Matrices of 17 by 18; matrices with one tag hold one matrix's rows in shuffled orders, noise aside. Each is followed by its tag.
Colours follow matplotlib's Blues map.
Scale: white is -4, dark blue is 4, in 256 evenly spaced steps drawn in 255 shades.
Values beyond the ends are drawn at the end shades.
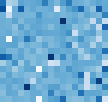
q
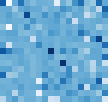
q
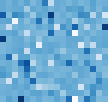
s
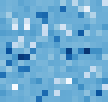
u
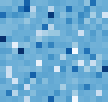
s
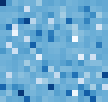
s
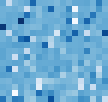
s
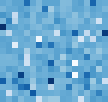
s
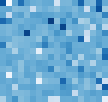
q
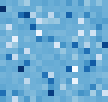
s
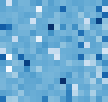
q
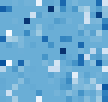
q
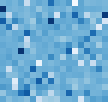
s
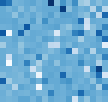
q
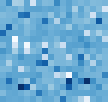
u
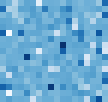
q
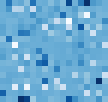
u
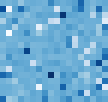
q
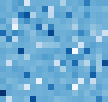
s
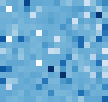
q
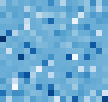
s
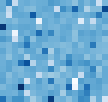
s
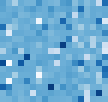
q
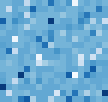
s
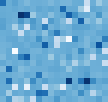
u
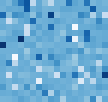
s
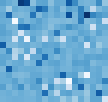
u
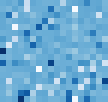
s
